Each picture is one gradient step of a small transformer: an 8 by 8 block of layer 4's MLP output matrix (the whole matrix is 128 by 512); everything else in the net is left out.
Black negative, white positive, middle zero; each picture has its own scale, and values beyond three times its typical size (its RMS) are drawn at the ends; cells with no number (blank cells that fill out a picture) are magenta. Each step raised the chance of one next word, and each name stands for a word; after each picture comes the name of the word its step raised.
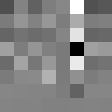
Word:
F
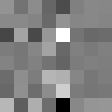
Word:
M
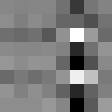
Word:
M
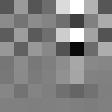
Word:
F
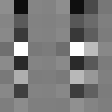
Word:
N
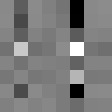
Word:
N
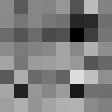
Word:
M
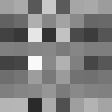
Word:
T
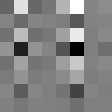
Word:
F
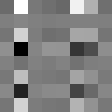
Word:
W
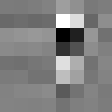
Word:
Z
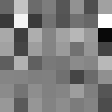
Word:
Z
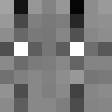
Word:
N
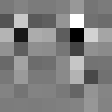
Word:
Z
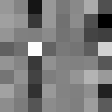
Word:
N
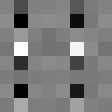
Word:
N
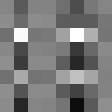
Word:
M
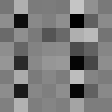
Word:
M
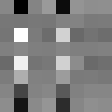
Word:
T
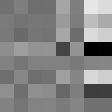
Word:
W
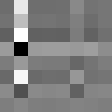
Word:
W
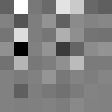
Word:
F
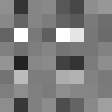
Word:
M
